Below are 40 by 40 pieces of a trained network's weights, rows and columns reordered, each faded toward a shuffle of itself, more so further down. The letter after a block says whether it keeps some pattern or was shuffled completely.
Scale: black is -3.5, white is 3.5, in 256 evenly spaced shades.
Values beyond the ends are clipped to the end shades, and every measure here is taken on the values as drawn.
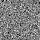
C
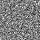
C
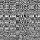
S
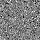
C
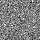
C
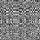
S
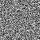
C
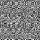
S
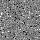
C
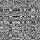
S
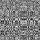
S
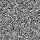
C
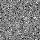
C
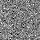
C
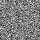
C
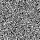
C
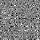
S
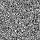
C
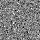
C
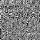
S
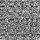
S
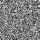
C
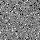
C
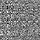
S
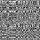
S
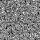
C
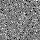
C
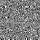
S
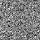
S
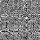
S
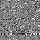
S
